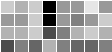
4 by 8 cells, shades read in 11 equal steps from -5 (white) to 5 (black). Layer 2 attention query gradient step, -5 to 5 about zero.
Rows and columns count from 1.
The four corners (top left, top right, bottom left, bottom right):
-3 -1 2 0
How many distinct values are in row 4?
4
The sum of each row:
-10 -5 -12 3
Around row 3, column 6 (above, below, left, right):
0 1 0 -3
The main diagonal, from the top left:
-3 -1 -3 -2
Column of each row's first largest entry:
4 4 4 1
